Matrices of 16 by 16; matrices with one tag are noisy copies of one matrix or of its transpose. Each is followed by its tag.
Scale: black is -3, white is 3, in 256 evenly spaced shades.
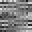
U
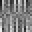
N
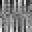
N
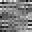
U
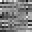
U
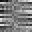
N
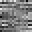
U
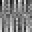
N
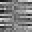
N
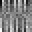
N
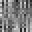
U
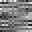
U
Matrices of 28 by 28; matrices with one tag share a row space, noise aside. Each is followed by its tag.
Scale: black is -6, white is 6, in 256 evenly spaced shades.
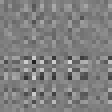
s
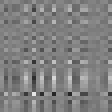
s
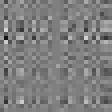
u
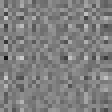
u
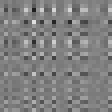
s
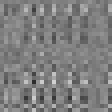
s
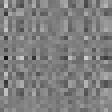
u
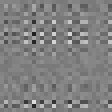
s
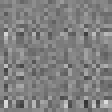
u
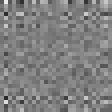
u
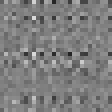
s
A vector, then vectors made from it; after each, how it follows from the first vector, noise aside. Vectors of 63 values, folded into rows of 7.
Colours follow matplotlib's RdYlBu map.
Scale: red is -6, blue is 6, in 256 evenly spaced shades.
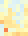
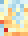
scaled up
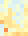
copied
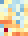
scaled up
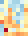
scaled up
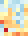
scaled up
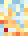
scaled up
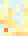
copied
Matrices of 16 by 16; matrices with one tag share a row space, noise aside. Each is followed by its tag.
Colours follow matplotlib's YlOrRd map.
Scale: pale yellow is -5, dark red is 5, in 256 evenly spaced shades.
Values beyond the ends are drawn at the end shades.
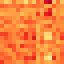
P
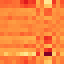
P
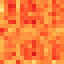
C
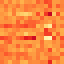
P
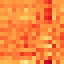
P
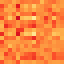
C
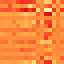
P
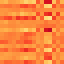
P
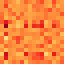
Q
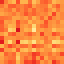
C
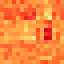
P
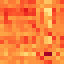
P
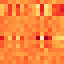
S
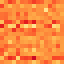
C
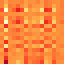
Q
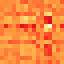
P
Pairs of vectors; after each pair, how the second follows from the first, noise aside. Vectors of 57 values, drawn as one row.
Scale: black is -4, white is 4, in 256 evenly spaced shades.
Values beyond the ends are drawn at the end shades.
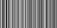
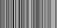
shuffled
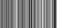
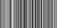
shuffled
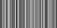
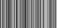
sign-scrambled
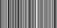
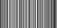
sign-scrambled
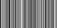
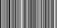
copied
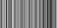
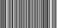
sign-scrambled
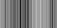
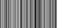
shuffled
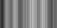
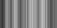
copied
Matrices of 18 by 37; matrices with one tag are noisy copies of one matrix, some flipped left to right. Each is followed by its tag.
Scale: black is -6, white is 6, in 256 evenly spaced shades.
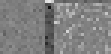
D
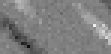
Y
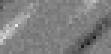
Y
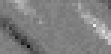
Y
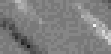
Y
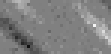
Y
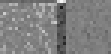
D
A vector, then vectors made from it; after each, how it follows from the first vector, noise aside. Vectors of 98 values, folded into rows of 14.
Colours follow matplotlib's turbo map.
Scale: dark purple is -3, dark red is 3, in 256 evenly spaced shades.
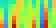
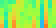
shrunk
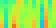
shrunk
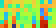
sign-scrambled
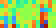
sign-scrambled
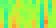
shrunk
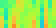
shrunk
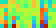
sign-scrambled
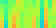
shrunk
